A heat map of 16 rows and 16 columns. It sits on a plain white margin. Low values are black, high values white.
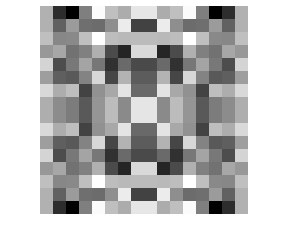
Mirror symmetry: left to right and top to bottom. Seam: none. Slope: none.
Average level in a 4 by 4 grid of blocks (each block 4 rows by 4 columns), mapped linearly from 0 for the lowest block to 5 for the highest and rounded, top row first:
0 5 5 0 / 1 1 1 1 / 1 1 1 1 / 0 5 5 0
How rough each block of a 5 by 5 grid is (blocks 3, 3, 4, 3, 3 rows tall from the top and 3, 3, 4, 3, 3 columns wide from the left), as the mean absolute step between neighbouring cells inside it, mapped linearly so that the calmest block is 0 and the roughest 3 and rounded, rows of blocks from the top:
2 3 3 3 2 / 1 2 3 2 1 / 0 0 3 0 0 / 1 2 3 2 1 / 2 3 3 3 2
